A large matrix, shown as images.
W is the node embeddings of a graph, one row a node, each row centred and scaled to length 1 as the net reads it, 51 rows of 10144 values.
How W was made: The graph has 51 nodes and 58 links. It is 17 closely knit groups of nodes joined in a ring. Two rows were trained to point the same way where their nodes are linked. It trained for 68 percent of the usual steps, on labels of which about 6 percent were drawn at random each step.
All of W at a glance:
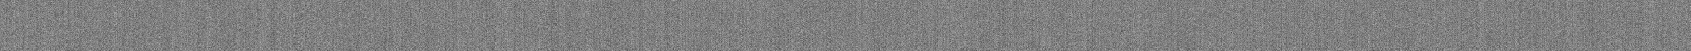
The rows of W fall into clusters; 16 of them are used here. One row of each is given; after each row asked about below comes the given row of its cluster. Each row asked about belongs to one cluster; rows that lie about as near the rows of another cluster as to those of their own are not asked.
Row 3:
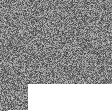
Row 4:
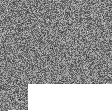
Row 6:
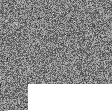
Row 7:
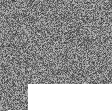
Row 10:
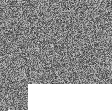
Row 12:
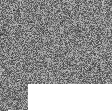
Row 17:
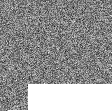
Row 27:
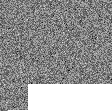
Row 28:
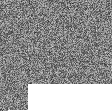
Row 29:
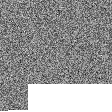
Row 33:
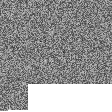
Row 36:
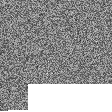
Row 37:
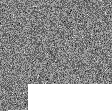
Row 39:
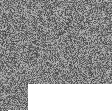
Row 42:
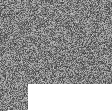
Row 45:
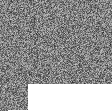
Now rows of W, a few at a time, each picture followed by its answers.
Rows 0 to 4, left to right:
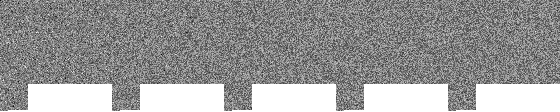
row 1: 27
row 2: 4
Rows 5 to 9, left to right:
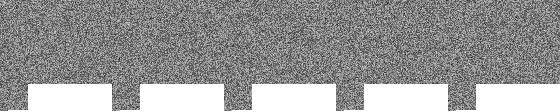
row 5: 36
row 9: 33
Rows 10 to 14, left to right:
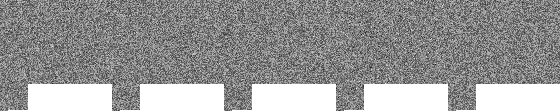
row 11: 27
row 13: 45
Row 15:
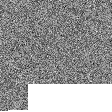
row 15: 45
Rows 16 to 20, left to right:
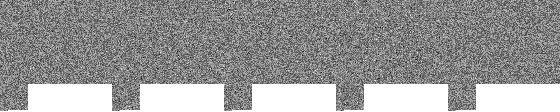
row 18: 33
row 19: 10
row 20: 3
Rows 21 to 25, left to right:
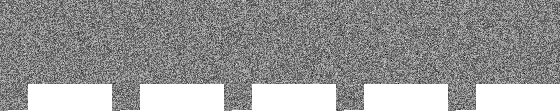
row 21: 6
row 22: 29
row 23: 10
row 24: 12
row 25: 42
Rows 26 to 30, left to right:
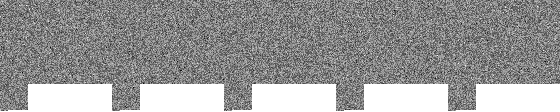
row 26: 4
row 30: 3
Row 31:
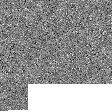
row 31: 39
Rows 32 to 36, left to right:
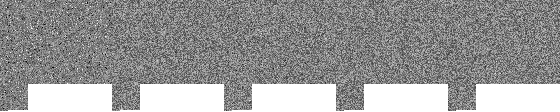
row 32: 39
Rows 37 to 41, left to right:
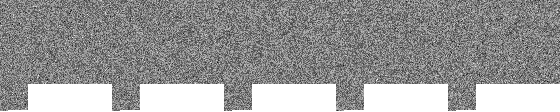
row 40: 7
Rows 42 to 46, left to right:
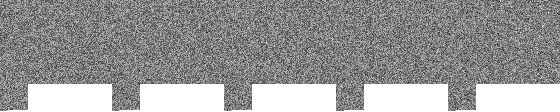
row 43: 37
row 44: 37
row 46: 17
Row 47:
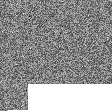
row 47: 42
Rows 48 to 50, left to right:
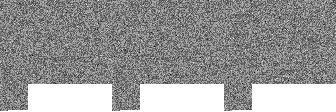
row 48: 28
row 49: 28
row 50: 7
